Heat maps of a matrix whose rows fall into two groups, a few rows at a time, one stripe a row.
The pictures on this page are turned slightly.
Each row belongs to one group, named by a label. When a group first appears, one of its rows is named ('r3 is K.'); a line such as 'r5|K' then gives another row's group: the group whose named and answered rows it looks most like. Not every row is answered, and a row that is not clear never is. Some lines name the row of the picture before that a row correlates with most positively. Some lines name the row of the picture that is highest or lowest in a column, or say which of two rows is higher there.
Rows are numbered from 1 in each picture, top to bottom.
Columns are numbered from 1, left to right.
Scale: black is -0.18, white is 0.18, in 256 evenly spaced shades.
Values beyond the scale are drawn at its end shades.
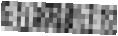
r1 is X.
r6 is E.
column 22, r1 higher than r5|No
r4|X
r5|X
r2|X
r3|X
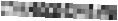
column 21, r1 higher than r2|Yes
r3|X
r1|X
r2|E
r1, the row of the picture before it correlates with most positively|3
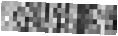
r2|E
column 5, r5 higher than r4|No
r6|E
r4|E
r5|E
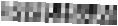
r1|E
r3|X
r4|E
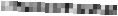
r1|E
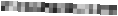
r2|X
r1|X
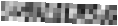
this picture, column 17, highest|1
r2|E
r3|E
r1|E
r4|X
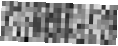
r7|X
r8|E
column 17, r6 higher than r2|No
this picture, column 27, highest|1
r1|X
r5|E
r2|E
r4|X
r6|X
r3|X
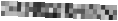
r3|X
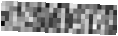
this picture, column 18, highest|1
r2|E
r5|X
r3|X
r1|E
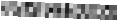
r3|E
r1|E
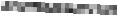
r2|X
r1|E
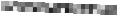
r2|X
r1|E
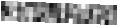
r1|X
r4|E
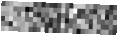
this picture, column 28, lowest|1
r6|E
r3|E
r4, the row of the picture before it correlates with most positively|1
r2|E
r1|X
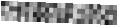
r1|X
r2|E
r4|E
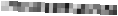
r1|E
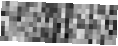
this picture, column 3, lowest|4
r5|E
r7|X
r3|X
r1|X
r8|X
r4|E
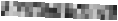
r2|X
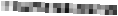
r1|E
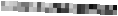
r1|E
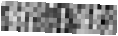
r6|X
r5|X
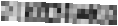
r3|E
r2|E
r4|X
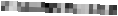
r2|X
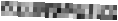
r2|X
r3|E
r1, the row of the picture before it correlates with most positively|1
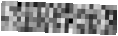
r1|X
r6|E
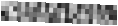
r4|X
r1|E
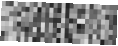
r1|X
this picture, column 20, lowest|5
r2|E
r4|X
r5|E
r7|X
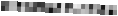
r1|X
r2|X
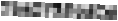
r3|E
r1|X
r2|E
